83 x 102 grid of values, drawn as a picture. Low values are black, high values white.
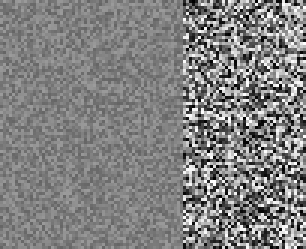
Odd rows or columns: none. Average level on the scale: 50%. Seam: vertical, 60% of the way across, the left part calmer. Slope: none. Stripes: none.
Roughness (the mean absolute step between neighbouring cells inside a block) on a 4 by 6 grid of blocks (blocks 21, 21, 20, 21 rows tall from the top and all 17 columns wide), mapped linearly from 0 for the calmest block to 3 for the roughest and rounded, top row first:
000133
000133
000133
000133
